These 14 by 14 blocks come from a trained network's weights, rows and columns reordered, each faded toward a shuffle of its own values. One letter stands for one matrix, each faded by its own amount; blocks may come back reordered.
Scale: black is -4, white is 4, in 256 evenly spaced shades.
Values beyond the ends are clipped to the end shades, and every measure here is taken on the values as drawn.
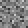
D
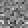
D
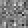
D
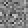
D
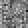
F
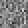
F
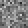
F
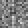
F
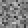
F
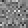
D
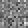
D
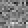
D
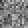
F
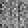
F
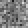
F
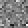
D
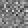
D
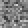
F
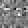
D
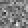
F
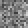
F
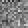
D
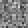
F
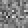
D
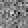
F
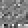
D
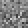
F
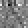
D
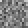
F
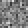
F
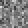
F
